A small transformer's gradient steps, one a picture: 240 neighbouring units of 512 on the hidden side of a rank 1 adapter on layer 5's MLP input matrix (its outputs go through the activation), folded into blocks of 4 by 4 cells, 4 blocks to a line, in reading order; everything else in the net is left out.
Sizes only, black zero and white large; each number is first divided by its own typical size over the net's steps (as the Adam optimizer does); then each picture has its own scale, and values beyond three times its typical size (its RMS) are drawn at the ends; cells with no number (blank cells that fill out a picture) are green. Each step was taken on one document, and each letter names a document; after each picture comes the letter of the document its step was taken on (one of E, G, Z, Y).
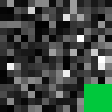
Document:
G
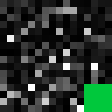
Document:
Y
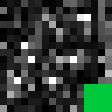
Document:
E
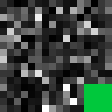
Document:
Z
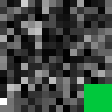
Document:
Z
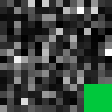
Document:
G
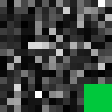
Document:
G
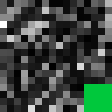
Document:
Z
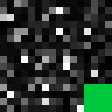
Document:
Y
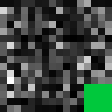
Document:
Z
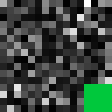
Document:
Z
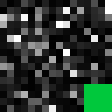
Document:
E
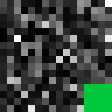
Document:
E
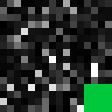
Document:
Y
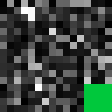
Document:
G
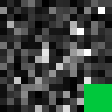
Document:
G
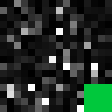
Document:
Y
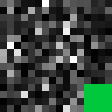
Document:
E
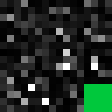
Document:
Y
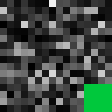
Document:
Z
